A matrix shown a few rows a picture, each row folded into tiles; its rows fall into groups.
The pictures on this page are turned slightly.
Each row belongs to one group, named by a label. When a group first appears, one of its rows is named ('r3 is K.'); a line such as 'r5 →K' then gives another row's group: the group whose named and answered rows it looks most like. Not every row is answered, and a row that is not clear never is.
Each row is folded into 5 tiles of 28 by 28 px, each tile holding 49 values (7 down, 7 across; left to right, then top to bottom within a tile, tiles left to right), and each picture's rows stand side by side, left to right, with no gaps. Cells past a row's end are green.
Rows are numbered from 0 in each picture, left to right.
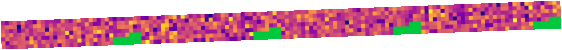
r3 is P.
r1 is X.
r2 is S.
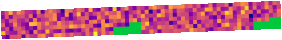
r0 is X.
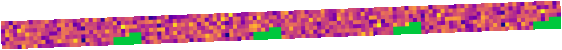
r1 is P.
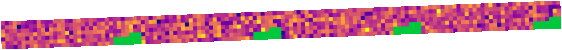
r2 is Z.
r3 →S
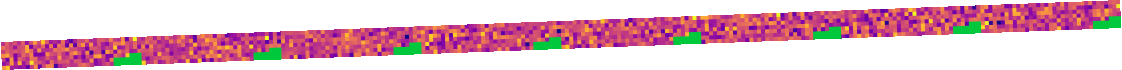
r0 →X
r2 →Z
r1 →Z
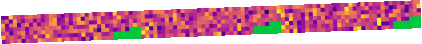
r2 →Z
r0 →X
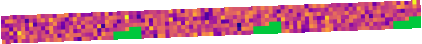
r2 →X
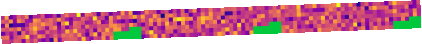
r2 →S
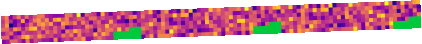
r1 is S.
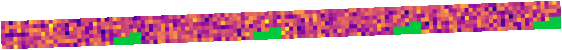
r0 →S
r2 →Z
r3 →X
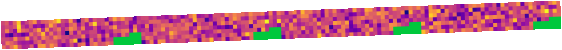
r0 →S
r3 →P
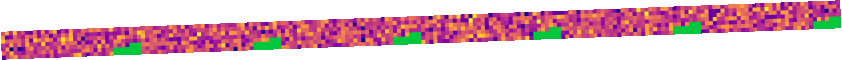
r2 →X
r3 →S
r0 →Z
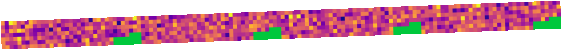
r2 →P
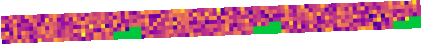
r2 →X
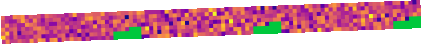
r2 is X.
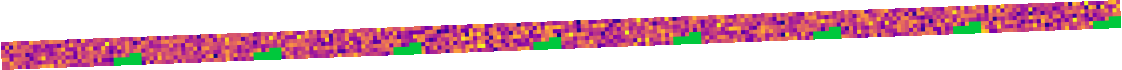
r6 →X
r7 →P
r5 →X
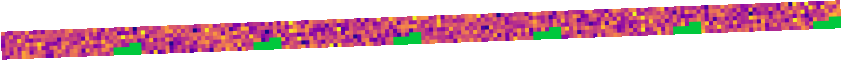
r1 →Z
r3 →S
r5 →P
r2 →P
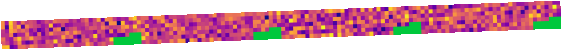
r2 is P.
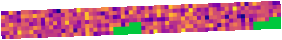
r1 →S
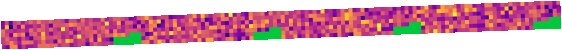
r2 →Z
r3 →S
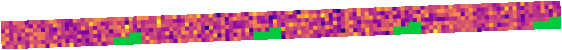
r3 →S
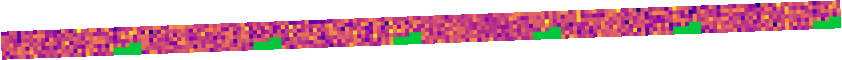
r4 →S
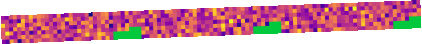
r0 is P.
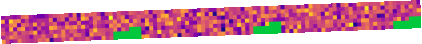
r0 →P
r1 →X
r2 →S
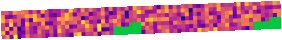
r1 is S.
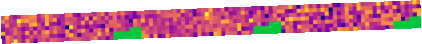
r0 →S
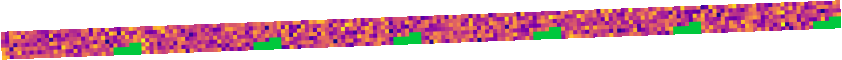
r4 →S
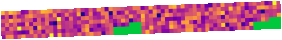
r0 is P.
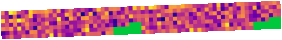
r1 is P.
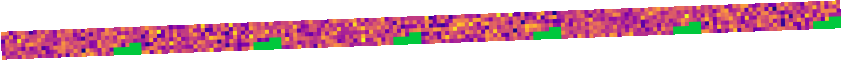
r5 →X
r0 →X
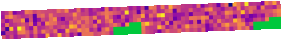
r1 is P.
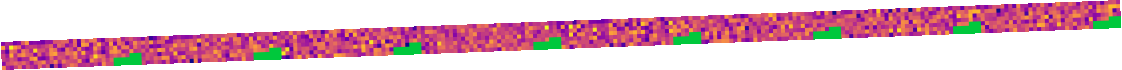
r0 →P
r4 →P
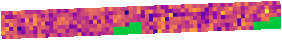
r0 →Z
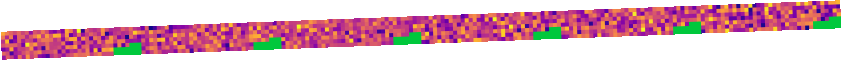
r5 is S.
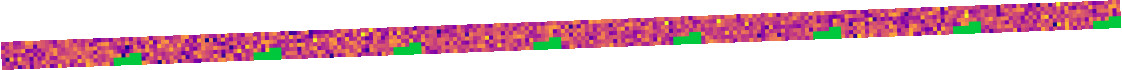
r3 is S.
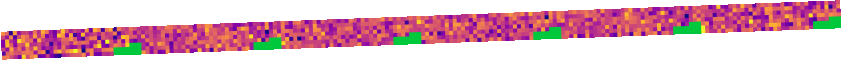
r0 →X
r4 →Z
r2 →Z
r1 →Z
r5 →Z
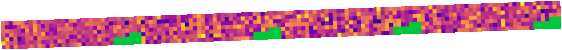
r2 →S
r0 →Z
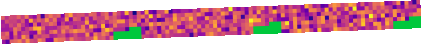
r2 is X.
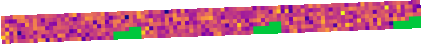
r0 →Z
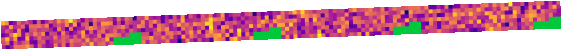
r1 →Z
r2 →Z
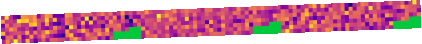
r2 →X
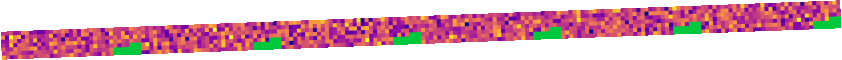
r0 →P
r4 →S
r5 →X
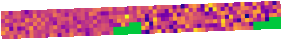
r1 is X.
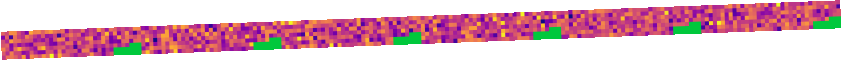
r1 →X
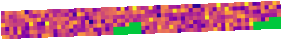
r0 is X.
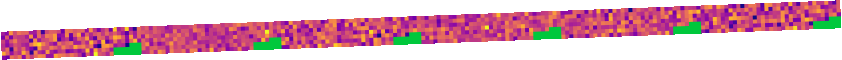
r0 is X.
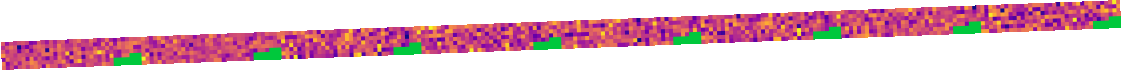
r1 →Z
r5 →Z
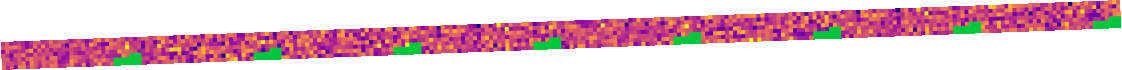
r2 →X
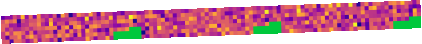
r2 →S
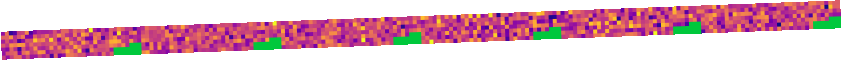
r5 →Z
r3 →S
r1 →X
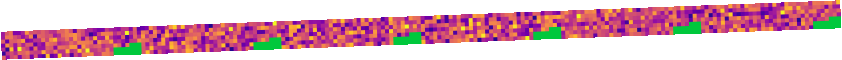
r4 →S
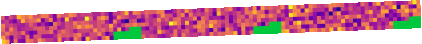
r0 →Z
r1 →X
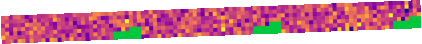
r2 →Z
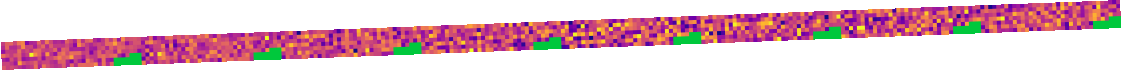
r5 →Z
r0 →X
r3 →P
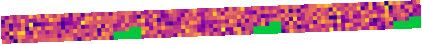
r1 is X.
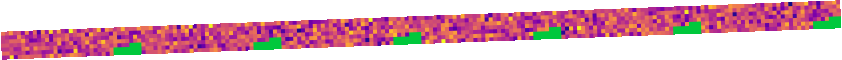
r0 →S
